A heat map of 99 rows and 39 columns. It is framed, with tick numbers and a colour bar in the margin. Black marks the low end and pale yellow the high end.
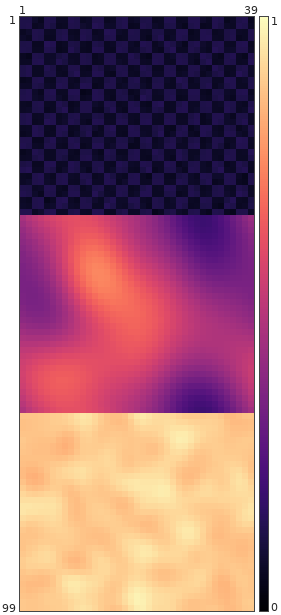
It is made of 3 by 1 panels. Panel 1,1: very low, checkered, faint in contrast. Panel 2,1: middling, smooth, strong in contrast. Panel 3,1: very high, blotchy, faint in contrast.
